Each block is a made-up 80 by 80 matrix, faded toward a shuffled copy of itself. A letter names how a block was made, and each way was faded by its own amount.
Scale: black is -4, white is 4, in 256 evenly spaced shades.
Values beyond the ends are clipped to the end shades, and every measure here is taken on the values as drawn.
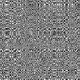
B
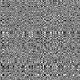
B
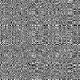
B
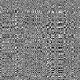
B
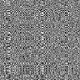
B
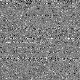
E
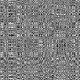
B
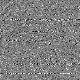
E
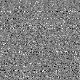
E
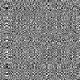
B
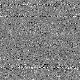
E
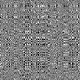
B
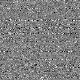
E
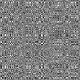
B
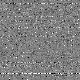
E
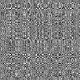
B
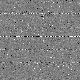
E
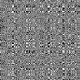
B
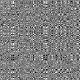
B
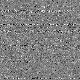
E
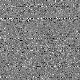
E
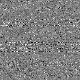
E
